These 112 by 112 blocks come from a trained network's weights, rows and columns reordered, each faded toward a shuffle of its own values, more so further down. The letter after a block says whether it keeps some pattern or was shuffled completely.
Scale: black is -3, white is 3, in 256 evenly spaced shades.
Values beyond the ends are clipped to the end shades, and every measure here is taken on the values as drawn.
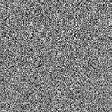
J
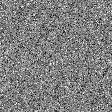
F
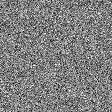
F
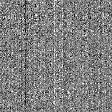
J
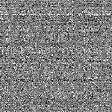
J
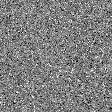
F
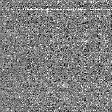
J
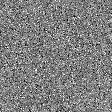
F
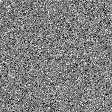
F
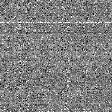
J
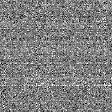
J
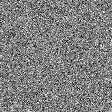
F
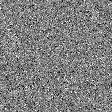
F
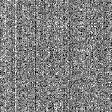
J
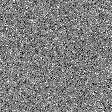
F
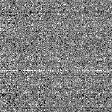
J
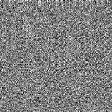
J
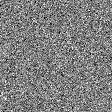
F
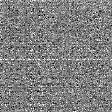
J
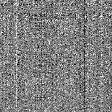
J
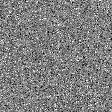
F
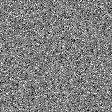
F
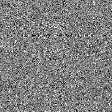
J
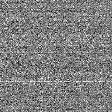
J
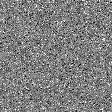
F
